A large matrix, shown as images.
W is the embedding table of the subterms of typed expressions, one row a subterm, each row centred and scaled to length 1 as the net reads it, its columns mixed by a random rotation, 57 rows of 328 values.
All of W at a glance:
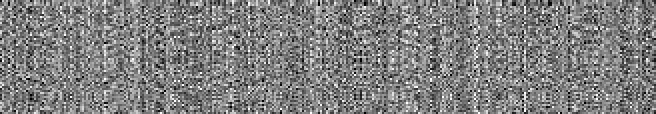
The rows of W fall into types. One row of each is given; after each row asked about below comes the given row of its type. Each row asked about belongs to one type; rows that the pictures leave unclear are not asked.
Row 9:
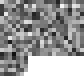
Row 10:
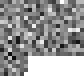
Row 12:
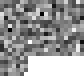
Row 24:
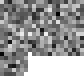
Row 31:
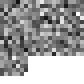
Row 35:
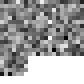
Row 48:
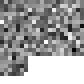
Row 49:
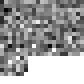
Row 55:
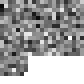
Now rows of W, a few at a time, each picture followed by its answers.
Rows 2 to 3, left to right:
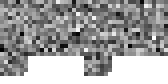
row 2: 10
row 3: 9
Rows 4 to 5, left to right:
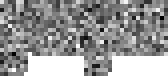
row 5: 24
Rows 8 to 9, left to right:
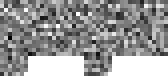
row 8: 31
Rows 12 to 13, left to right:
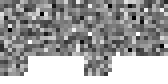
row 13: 35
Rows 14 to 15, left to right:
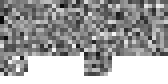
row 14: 49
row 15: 9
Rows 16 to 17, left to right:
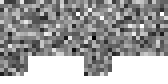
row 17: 31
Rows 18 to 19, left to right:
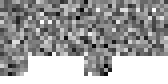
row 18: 24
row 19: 48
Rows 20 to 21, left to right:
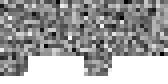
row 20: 9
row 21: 9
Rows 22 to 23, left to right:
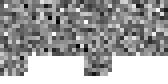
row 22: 35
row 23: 24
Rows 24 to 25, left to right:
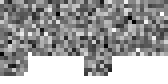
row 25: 31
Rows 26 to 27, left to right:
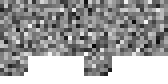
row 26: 55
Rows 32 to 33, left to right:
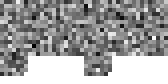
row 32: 35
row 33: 55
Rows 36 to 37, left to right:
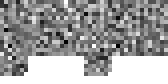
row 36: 48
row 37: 35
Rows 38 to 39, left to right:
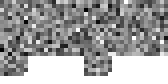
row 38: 10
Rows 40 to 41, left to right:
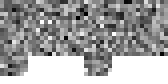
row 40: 24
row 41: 9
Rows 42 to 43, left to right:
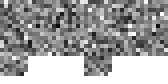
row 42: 55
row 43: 31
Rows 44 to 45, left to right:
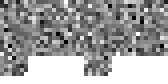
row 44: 48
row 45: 35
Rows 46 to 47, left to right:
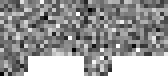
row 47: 49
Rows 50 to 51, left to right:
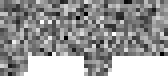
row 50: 24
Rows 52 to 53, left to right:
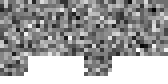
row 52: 55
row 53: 9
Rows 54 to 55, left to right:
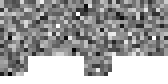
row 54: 31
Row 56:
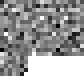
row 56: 10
